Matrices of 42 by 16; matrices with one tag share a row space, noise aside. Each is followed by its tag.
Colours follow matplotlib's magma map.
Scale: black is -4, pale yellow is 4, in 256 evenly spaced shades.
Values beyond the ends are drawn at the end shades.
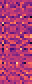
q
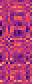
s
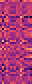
q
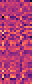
q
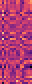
q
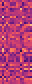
q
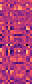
s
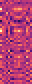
s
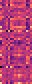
s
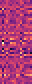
q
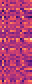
q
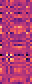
s
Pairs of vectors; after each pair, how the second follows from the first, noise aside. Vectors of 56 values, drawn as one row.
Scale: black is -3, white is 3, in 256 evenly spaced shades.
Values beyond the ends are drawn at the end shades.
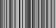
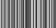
reversed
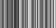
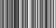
copied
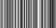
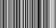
negated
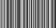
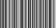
negated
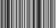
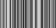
negated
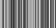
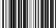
scaled up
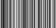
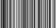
copied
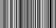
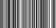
negated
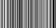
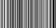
copied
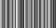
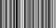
negated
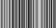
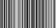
reversed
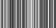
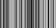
negated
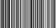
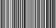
reversed
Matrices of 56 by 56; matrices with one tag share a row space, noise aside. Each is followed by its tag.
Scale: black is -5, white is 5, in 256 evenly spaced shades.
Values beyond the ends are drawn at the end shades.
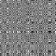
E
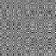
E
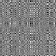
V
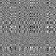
V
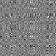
V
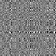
V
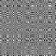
E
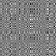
V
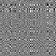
V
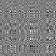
V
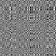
V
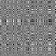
E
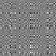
V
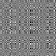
V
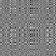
V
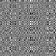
V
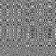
E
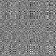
V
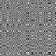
E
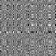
E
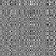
V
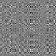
V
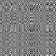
V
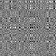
V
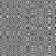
E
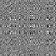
V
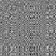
V
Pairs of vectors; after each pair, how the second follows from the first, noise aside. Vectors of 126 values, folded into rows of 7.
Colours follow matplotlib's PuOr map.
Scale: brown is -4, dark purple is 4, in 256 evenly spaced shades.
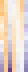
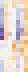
wrapped around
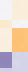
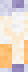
wrapped around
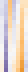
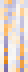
sign-scrambled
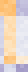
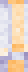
wrapped around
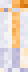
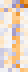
sign-scrambled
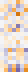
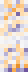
sign-scrambled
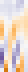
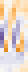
wrapped around
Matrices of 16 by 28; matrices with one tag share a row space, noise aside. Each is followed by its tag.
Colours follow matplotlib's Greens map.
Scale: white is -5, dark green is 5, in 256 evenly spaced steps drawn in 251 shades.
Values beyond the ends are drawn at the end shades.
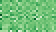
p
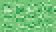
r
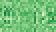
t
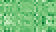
t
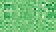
t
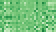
t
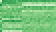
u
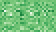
r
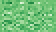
r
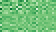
p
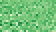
p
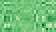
t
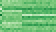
u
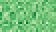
p
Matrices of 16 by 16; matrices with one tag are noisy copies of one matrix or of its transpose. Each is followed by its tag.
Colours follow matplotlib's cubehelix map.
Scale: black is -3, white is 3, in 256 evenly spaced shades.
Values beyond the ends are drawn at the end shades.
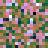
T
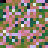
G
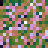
G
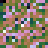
G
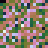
G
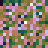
G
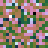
T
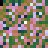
G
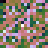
G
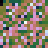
G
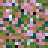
T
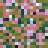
T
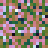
T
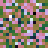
T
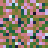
T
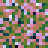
T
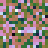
T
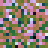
T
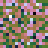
T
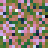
T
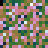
G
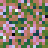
T
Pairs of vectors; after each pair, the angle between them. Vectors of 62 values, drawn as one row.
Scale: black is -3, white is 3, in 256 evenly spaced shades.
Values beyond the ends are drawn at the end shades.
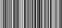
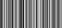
nearly opposite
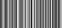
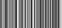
nearly parallel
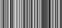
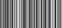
partly aligned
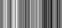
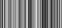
partly aligned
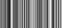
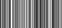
partly aligned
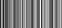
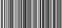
nearly opposite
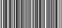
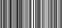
partly aligned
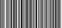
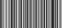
partly aligned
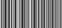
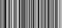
partly aligned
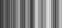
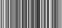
orthogonal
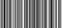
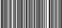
partly aligned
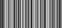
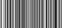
partly opposed
